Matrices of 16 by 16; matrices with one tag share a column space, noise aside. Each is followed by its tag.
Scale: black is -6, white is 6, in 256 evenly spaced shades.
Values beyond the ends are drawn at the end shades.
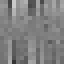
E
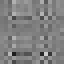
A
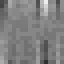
E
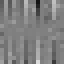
E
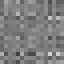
A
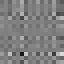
A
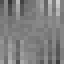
E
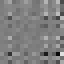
A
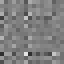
A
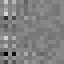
A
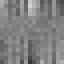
E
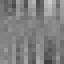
E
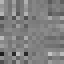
A
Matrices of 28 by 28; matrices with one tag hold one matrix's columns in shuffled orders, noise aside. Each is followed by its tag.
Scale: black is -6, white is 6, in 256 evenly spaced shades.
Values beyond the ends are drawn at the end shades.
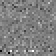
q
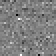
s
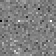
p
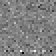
q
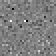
p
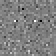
p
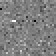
p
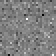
s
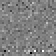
q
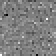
s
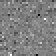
s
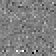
q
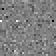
p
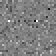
p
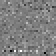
q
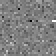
p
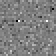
p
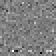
q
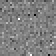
s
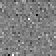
s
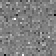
s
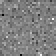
s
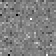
s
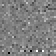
q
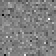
s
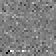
q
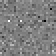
p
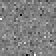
s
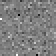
s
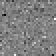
s
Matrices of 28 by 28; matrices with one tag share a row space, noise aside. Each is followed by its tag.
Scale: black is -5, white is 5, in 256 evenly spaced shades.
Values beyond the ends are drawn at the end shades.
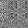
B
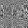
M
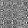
M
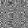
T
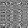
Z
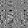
T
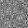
M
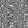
T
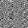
T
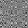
B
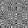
B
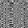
T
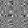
T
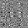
Z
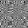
T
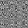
B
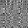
Z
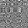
Z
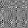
B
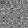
Z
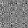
B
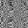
T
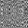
M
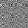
B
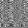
T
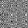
B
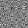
B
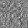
Z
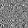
B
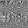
Z
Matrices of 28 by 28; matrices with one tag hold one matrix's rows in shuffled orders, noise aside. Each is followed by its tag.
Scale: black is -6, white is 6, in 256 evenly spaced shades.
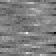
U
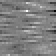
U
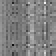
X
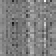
X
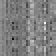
X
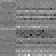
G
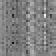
X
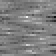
U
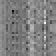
X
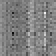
X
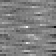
U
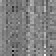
X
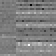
G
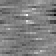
U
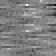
U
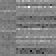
G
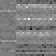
G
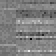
G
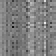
X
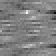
U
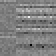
G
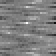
U
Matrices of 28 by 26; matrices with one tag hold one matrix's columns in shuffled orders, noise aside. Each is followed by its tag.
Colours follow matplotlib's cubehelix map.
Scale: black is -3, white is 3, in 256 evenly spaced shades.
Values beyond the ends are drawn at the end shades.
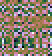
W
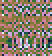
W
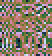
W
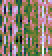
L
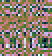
W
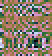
W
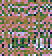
W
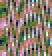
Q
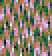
Q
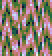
Q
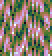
Q
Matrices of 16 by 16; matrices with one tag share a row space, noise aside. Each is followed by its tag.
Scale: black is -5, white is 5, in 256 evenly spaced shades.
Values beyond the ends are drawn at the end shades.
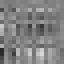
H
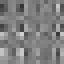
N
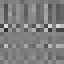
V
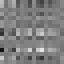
H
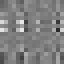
N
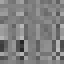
N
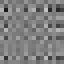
V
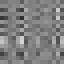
N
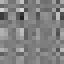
N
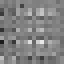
H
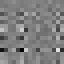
N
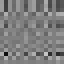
V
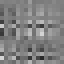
H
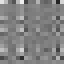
N
